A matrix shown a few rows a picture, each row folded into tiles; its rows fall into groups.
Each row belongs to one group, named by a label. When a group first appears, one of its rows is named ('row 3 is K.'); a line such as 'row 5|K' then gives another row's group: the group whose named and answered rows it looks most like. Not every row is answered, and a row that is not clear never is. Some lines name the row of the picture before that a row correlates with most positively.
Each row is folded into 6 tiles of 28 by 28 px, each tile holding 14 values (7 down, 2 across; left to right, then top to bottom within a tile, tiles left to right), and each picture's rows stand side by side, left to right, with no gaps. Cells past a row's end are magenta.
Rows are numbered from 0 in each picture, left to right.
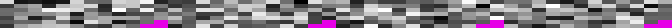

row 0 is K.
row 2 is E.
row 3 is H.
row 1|K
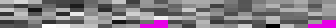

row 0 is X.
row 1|X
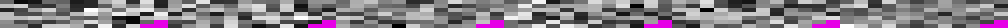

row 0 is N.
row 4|X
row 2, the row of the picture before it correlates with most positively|1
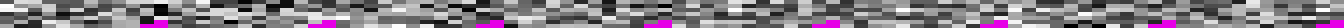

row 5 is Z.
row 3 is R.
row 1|X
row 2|R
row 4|Z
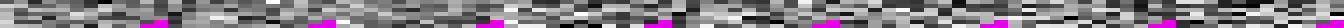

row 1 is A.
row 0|N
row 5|X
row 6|R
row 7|X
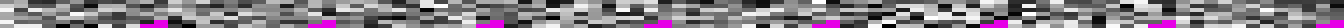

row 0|N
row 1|X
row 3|K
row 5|K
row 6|Z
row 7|R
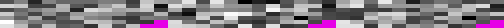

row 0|N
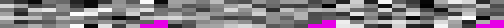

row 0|N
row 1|R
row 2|Z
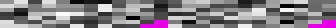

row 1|X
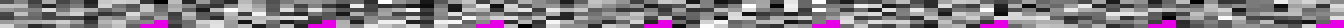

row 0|Z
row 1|K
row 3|H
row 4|K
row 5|Z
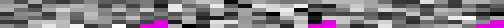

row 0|K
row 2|H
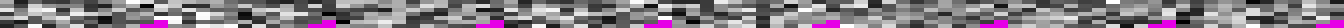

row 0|E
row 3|E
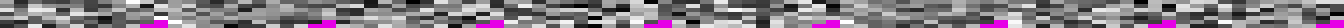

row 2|N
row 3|Z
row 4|Z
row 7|H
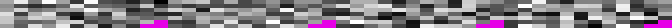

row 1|X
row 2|H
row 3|K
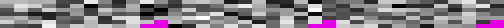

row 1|R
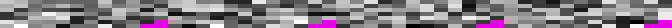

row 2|K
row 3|N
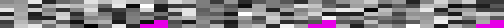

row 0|K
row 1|X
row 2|X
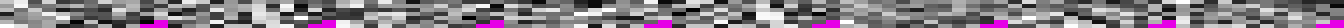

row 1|K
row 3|N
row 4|K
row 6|R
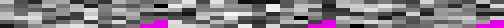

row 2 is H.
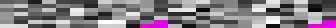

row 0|Z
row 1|X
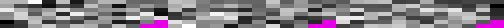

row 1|A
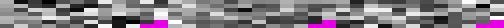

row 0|N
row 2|E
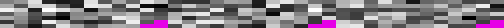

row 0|H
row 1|Z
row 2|A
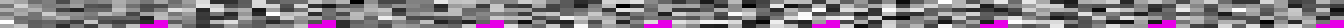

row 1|H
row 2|E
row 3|X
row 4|Z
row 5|H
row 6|H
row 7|H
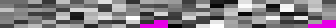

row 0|K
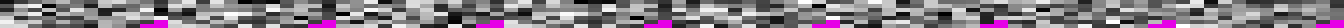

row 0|Z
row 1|A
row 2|K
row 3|A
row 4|E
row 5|H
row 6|X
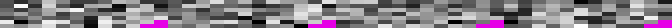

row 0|Z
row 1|Z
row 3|A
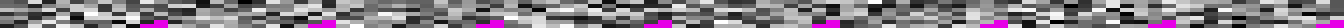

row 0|K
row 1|N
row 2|A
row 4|H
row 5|X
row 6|X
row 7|H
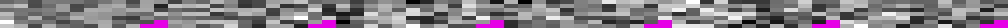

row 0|N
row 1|Z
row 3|E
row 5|A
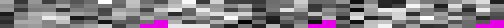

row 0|A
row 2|K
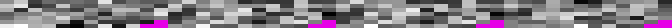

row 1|A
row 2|A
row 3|A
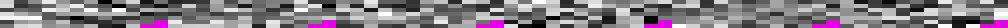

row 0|R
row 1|Z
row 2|X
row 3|H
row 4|N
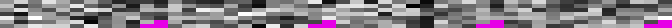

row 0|R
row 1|N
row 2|Z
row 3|X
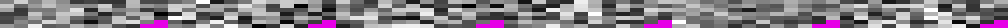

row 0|A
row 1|K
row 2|R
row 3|K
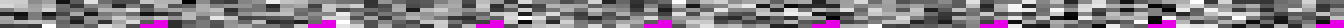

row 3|R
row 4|R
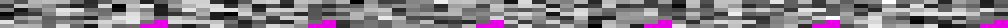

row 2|E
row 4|Z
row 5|R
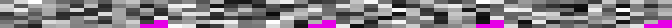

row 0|H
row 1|Z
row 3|X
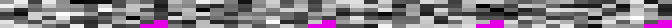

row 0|A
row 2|H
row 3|Z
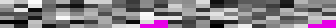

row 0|X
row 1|X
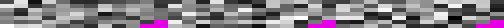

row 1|Z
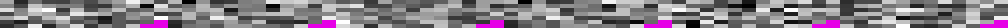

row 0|E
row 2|N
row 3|E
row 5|Z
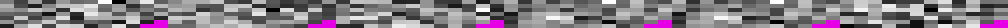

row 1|R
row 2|R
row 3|A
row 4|A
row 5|H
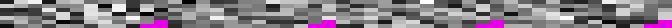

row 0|K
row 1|E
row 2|R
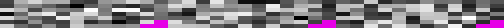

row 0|X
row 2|K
